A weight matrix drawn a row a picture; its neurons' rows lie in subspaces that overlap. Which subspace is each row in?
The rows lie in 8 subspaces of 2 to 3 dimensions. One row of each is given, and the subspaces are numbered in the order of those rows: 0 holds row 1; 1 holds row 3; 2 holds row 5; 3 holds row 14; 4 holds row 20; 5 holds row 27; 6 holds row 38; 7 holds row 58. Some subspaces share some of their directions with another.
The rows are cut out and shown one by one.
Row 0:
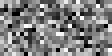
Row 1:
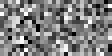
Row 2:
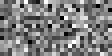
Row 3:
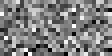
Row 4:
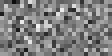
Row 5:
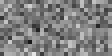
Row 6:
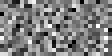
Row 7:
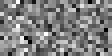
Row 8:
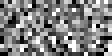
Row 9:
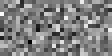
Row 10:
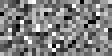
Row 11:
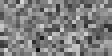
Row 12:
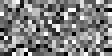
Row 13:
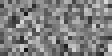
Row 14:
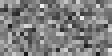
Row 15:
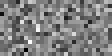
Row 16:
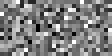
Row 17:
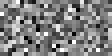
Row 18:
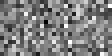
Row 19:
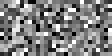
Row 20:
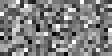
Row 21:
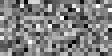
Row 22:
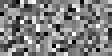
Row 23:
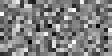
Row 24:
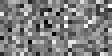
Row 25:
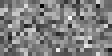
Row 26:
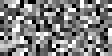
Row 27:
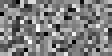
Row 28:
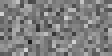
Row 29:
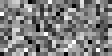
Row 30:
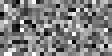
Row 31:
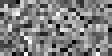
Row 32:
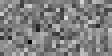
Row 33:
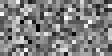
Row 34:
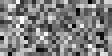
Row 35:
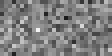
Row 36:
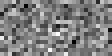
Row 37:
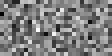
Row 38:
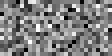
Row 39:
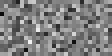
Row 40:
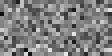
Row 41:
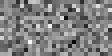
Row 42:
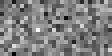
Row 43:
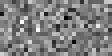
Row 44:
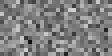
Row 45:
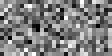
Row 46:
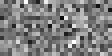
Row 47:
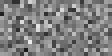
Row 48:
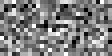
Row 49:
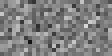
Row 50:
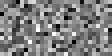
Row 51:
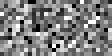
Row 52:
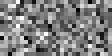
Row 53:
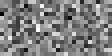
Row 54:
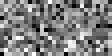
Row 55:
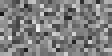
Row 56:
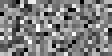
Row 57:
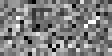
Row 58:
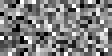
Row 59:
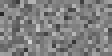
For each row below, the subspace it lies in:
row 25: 3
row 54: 2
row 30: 2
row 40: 1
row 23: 0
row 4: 4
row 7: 7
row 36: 4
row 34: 7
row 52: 7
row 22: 5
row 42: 7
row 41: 6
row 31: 3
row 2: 6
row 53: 3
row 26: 7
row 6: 0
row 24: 5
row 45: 2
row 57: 1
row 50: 4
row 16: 2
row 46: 6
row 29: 2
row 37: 6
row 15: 0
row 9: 2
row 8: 0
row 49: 1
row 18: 5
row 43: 7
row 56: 6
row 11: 2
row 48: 4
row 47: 4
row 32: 2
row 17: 5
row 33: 0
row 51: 1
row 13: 0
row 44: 7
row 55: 3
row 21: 6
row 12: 1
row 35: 7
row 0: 3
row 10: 1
